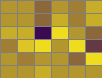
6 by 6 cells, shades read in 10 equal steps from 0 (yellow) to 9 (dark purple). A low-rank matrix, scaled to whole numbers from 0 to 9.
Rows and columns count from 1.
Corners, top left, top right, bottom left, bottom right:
3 2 3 3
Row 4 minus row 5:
1 -3 -3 0 -5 7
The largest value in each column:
4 4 9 3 5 7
